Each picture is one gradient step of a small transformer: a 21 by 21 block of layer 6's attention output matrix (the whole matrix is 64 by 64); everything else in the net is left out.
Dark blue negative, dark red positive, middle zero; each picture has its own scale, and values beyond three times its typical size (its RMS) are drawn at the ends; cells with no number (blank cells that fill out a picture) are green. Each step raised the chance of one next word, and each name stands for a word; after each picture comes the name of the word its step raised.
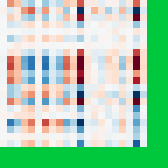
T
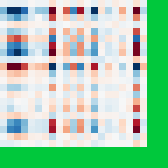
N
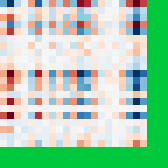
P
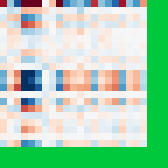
P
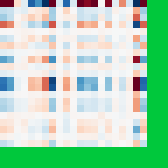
P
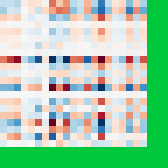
T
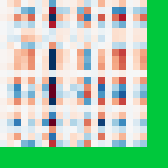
T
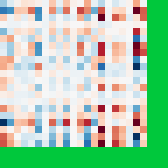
N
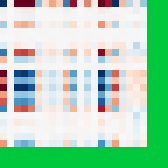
P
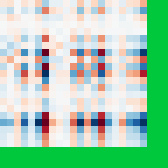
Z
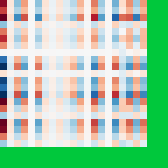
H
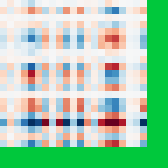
Z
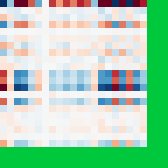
P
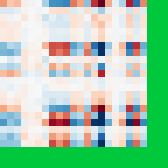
Z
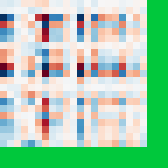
H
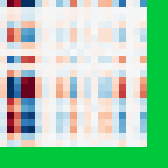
H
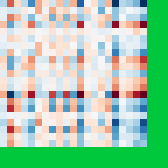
H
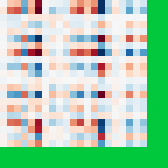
N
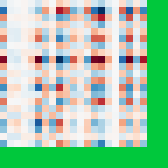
T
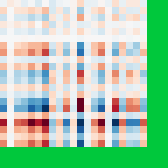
Z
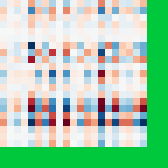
Z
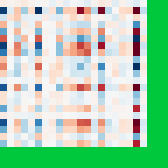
N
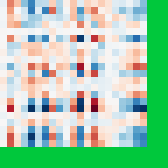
H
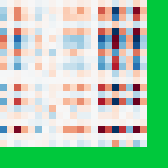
N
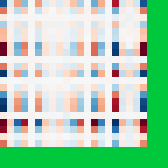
Z
